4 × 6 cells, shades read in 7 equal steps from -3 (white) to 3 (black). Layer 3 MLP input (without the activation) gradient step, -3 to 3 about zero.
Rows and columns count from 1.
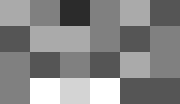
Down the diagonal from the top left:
-1 -1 0 -3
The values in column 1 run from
-1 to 1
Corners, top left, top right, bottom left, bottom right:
-1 1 0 1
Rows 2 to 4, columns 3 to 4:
-1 0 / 0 1 / -2 -3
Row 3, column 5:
-1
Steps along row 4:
down up down up same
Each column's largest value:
1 1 2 1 1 1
